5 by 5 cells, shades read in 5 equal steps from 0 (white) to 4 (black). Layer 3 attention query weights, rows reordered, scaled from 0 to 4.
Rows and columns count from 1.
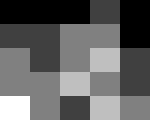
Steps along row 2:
same down same up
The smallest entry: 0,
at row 5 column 1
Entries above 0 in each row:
5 5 5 5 4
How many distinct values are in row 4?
3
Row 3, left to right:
2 3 2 1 3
